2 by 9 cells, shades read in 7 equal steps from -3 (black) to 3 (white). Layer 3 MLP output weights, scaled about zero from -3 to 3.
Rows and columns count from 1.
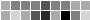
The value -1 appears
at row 1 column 5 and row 2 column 4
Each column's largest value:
1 2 1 0 -1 1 0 1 2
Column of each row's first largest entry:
1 2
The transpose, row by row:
1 1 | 0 2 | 0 1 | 0 -1 | -1 -2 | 0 1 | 0 -3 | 1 0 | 1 2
